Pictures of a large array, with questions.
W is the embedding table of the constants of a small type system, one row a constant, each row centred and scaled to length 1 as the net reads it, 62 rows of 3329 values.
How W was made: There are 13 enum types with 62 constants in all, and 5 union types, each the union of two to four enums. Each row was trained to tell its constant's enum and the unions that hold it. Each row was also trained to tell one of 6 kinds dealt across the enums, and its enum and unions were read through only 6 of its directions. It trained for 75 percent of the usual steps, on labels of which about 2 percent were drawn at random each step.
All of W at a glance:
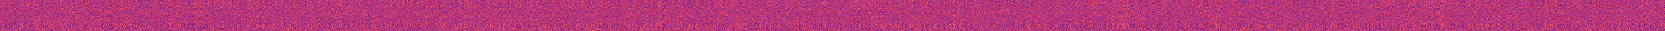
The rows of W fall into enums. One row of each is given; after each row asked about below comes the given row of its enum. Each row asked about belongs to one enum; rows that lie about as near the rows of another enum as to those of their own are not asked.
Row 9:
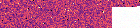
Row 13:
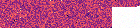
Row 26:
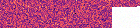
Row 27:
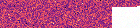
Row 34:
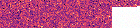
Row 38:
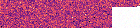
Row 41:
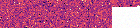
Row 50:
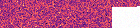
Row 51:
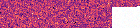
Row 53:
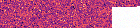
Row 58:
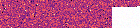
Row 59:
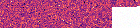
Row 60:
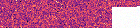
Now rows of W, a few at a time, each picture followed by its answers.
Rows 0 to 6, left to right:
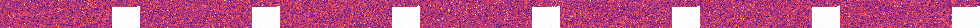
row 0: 13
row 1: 59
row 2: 26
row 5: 50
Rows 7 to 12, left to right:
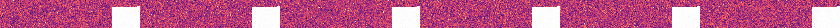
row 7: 34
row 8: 26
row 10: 26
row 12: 50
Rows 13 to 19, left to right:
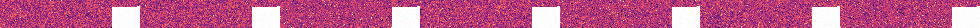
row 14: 13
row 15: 41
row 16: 51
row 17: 59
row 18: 34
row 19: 58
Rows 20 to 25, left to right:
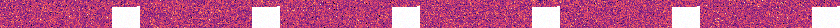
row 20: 60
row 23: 13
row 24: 9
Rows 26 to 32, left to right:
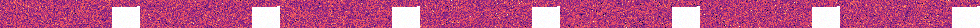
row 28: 13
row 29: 58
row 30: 51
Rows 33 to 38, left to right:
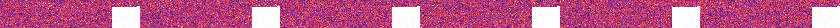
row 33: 50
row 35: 50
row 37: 58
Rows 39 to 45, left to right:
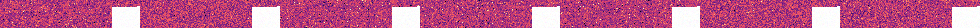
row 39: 38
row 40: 26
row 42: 60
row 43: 9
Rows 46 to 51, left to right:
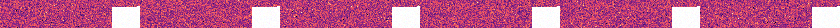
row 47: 34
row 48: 26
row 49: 59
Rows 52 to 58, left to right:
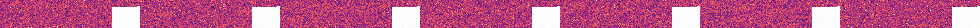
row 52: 59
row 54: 51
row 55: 51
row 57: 38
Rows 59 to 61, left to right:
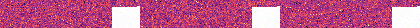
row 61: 13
